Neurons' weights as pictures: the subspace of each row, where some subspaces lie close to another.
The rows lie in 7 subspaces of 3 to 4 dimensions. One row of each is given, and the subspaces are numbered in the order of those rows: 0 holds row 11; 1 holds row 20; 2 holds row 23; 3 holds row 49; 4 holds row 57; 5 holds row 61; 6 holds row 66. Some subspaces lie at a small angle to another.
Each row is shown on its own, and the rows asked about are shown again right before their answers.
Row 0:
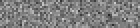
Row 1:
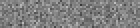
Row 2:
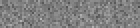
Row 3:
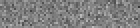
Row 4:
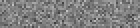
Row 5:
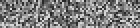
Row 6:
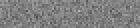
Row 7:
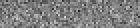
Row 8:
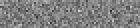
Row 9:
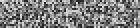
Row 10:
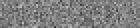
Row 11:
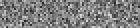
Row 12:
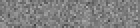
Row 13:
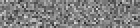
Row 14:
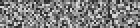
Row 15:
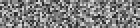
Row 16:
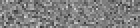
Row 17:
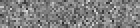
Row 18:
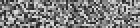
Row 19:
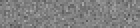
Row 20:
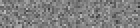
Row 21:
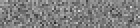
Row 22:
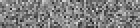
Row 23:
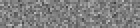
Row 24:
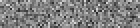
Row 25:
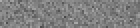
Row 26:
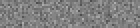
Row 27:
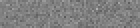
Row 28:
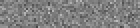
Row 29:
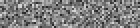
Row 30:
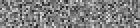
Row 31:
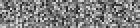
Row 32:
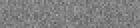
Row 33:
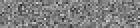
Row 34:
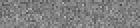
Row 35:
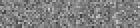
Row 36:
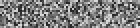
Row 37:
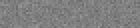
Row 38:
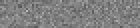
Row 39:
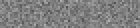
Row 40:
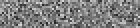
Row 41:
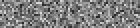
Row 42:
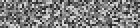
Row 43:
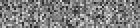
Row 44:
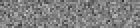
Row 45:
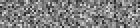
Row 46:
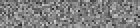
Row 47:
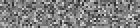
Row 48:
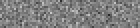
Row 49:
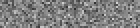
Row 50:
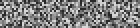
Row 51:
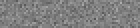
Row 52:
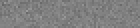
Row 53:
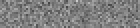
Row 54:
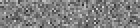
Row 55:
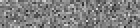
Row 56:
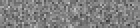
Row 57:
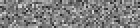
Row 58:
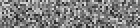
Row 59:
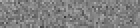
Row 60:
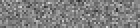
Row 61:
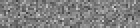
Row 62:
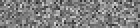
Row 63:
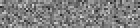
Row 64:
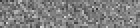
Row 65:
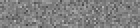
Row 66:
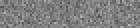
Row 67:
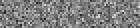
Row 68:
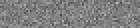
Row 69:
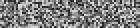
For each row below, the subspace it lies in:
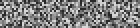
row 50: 0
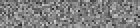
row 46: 4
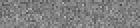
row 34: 1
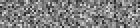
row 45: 2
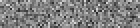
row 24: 5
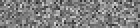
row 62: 5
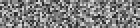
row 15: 2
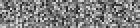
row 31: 5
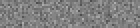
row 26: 4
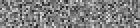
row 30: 2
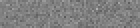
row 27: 5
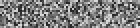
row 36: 6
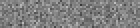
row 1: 2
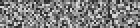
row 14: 6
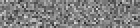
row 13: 3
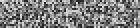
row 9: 3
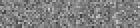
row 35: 1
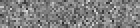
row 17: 5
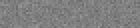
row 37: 1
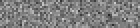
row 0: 0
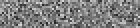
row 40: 4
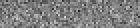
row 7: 4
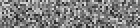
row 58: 1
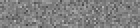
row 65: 0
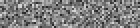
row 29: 4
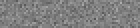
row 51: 0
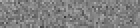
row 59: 3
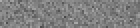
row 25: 3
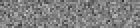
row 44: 2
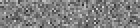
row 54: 0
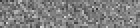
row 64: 3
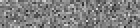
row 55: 5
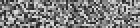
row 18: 3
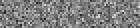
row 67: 1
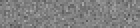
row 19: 5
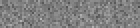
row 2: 4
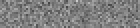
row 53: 2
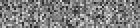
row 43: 4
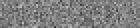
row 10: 2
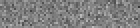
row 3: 0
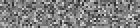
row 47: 3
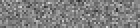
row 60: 3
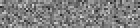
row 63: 4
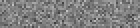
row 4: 3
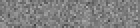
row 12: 2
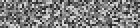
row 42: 5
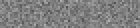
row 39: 2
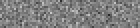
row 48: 0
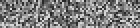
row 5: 5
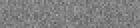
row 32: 6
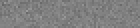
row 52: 1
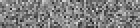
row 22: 5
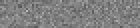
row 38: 4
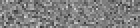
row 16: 3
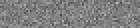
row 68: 0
